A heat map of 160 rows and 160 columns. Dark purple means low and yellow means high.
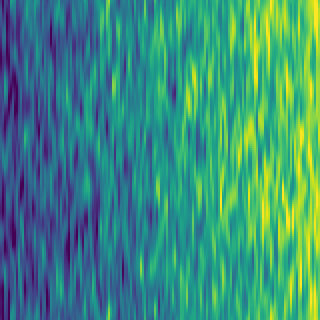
The field climbs toward the right. On average the colour sits 50% of the way up the scale. The grain runs up and down.
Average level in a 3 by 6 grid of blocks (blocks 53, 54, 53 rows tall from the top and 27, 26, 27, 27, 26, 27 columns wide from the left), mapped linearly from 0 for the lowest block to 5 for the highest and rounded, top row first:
012345
012345
012345
